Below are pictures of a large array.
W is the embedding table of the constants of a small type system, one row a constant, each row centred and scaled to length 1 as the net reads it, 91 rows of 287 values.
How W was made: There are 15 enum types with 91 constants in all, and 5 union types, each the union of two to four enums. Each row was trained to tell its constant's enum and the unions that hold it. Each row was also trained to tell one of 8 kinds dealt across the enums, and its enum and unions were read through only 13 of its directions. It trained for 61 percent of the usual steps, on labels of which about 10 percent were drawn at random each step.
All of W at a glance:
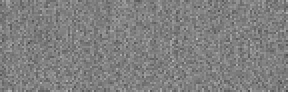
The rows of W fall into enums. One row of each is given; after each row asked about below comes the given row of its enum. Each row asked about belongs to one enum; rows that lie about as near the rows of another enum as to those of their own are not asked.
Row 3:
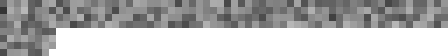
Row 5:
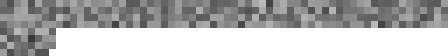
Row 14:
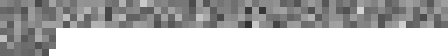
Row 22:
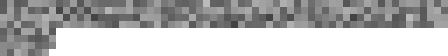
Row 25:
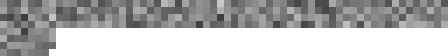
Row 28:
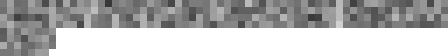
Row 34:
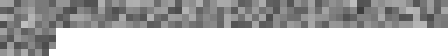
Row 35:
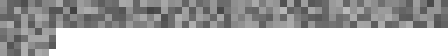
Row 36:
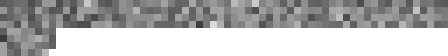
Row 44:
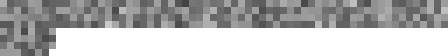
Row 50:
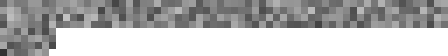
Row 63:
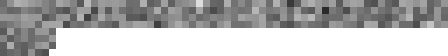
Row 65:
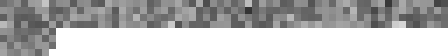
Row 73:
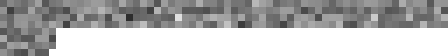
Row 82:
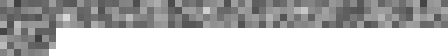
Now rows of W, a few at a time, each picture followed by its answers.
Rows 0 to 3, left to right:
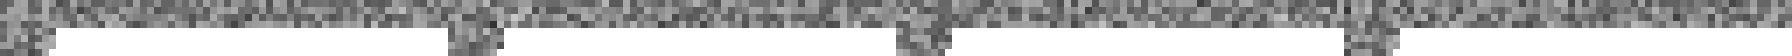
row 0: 5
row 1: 5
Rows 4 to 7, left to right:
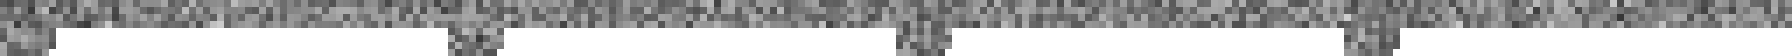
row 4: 36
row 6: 44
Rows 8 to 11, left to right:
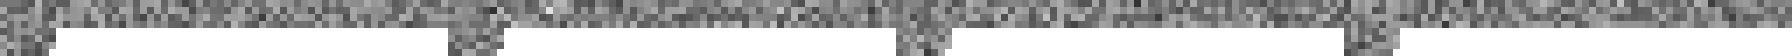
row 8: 44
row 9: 5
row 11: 63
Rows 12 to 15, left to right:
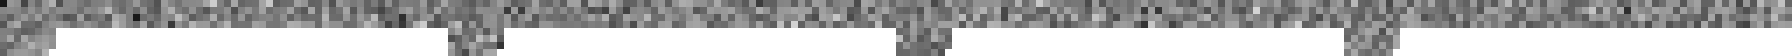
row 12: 73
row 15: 22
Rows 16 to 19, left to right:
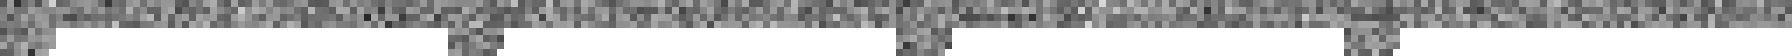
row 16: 35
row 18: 36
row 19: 28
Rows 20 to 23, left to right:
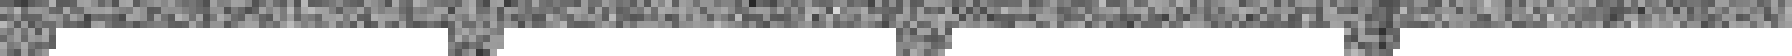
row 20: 82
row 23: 3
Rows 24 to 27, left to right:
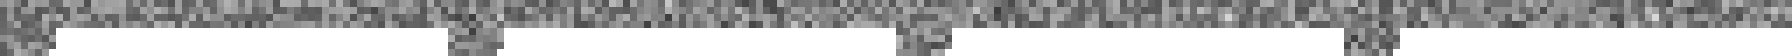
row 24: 65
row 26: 82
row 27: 14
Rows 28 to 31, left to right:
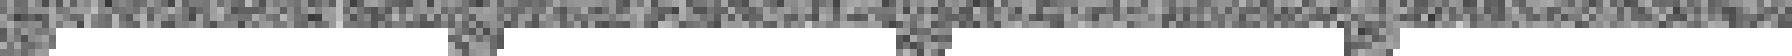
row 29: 34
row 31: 63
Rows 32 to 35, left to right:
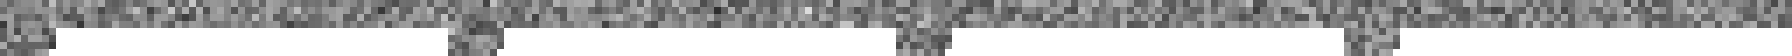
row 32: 36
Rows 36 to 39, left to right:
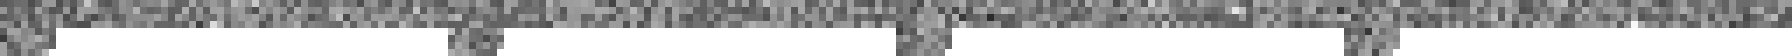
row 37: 65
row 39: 35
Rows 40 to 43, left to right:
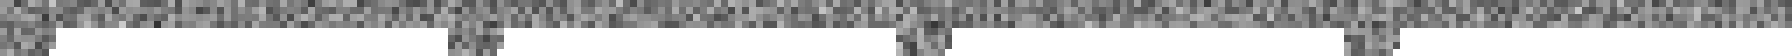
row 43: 5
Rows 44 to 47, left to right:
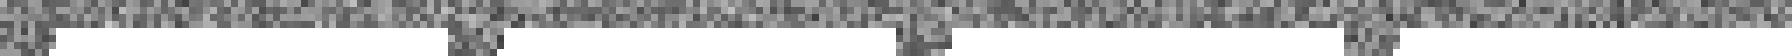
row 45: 50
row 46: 35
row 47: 25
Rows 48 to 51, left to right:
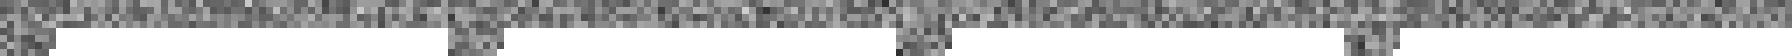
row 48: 3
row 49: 50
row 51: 5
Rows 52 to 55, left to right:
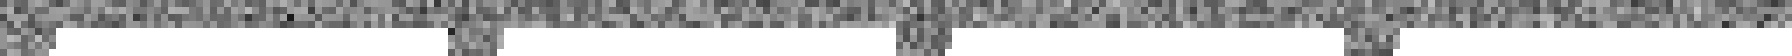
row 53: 25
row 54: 14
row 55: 25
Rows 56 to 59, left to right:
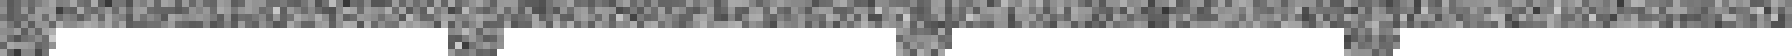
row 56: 25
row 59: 35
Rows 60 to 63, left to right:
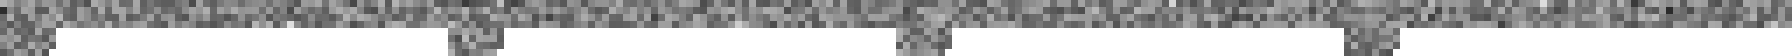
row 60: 14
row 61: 82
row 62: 34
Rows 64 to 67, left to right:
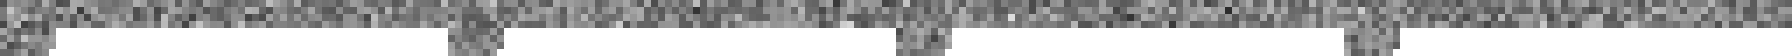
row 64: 50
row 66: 22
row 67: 82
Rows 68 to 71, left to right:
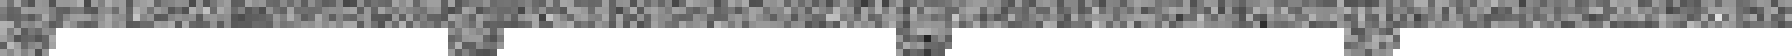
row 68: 65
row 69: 5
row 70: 82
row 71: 50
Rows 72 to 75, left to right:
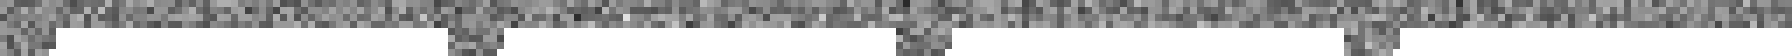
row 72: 34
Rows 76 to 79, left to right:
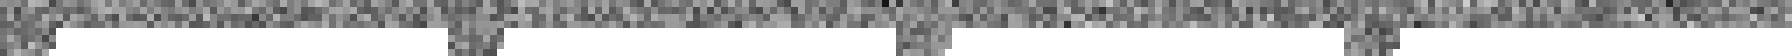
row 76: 65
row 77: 65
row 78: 73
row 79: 3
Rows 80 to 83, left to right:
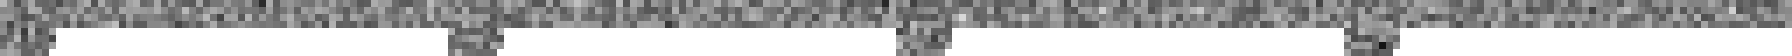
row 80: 44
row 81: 50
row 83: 82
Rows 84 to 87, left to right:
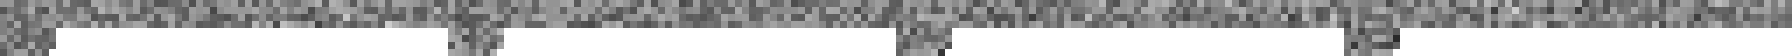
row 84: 14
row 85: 65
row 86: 63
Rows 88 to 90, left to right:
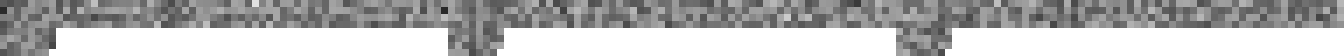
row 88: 36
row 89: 44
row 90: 50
